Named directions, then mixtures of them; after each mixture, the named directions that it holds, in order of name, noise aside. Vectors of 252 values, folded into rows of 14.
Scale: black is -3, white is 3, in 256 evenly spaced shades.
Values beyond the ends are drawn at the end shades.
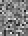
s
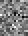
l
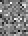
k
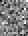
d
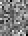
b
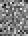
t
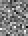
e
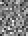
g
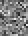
e, k, s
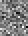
e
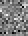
k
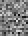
l, s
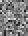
s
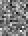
b, e, s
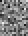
d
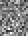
g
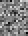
d, l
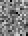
b, d, l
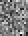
b, d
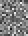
e, t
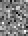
d, e, l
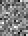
b, d, l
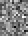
e, l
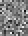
s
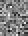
d, l, s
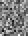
g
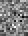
l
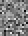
s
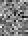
l
